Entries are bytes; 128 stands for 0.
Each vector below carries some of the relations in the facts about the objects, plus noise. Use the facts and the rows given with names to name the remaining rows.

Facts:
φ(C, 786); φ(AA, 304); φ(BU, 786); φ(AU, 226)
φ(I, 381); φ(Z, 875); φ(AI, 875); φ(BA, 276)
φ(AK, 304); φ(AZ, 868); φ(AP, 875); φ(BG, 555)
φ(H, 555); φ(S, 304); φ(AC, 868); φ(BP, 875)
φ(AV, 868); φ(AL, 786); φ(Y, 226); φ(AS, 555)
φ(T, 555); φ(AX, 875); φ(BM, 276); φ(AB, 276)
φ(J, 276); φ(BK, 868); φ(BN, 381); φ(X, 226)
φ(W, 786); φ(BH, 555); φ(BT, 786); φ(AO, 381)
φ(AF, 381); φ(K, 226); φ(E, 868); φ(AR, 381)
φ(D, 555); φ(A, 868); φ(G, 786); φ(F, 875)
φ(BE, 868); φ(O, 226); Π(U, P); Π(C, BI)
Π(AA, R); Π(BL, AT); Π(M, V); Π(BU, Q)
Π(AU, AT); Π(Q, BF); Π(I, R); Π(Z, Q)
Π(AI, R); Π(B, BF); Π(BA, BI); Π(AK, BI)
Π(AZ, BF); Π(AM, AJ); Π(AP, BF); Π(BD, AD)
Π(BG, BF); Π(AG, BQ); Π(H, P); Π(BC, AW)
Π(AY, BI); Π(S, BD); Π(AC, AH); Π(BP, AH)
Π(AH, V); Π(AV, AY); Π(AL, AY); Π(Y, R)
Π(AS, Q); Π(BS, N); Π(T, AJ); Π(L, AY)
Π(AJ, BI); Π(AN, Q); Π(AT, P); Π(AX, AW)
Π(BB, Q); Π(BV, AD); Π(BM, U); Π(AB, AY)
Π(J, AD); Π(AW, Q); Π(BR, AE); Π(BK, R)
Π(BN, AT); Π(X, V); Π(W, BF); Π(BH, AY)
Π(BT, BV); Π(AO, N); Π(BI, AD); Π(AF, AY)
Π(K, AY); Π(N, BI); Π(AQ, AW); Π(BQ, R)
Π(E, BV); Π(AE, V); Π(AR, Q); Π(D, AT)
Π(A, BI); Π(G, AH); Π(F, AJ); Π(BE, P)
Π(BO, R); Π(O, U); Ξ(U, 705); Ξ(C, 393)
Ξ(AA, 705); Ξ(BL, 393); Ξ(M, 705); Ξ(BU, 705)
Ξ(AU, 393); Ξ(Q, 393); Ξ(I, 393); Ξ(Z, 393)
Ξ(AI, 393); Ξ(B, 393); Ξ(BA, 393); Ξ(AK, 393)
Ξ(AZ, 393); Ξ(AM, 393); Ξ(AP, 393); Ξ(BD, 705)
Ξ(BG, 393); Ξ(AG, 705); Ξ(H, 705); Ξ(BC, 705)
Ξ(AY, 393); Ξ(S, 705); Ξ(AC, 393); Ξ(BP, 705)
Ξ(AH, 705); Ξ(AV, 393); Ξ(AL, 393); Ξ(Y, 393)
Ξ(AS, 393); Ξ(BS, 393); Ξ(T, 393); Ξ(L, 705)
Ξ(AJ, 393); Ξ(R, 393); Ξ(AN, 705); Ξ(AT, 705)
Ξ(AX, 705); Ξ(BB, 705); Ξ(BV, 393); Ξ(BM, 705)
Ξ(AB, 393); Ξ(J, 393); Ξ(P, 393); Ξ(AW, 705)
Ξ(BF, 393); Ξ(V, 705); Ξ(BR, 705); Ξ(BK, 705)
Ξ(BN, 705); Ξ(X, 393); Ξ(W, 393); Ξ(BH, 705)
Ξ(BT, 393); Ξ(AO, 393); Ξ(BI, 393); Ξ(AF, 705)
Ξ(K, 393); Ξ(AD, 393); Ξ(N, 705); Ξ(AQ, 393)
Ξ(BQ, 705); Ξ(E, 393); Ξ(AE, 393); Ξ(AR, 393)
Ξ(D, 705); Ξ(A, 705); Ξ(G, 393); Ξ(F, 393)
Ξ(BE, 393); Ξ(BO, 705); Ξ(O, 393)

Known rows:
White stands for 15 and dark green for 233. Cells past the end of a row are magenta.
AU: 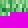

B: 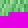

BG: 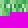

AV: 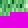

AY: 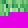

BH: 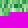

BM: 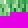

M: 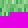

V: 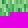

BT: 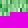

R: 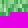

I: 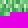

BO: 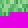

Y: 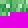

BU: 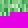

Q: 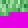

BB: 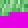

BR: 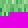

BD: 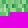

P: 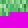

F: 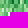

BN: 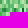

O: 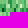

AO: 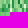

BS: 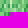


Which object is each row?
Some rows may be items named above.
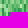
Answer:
U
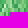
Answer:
AM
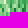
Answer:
BM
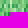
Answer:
BS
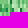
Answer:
G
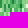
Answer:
E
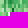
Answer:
AP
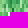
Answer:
AI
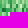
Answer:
AU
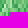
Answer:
AM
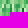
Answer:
D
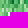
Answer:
F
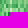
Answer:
L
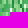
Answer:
AF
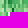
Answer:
AP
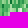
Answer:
AK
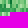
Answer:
X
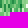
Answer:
E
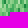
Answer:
BF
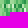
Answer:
AS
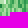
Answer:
J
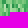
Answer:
BI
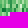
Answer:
AU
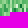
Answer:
AR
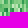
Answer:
W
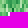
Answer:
AI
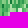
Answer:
AK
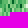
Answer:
A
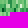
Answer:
O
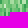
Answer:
BL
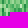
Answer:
U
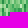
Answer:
U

